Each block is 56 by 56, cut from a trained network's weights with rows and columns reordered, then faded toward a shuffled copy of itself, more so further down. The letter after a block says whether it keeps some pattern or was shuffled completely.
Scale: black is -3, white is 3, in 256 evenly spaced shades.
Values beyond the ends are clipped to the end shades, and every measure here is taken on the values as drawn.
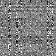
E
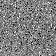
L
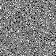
L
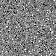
L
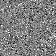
L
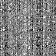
E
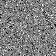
L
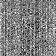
E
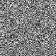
E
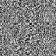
E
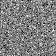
L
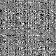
E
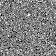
L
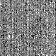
E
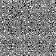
E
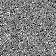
L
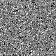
L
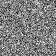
L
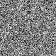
L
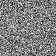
L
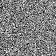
L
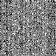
E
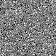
L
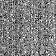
E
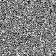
E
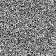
L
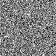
L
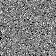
L
